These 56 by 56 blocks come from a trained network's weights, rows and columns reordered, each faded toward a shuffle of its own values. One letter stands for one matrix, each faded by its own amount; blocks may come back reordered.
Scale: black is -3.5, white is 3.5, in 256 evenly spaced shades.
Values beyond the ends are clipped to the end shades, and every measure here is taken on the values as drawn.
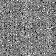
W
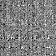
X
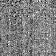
X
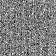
W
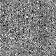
W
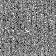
W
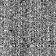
X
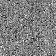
W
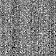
X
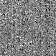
W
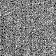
W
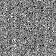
W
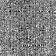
X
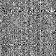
X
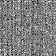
X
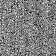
W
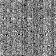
X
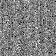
W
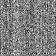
X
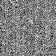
W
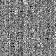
X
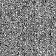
W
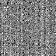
X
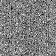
W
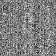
X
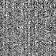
X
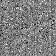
W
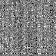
X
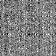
X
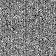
W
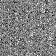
W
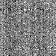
X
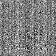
X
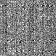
X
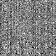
X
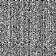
X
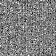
W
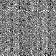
X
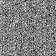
W
